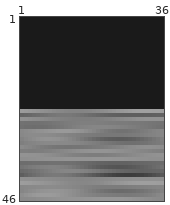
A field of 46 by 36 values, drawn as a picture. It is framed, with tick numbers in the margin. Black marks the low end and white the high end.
The table splits into 2 rows of 1 panel. Panel 1,1: very low, flat. Panel 2,1: middling, streaked across.
